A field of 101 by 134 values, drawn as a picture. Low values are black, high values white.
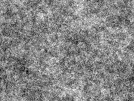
Stripes: none. Histogram: bell-shaped. Average level on the scale: 50%. Mirror symmetry: none. Grain: blotchy.
